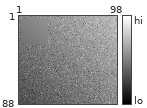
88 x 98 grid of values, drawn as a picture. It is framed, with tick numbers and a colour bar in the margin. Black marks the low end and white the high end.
Ninth with the highest average: top right. Calmest part: top left. Odd patch: calmer, in the top left. Mirror symmetry: none. Odd rows or columns: none. Slope: up to the top right. Grain: fine. Ninth with the lowest average: bottom left.
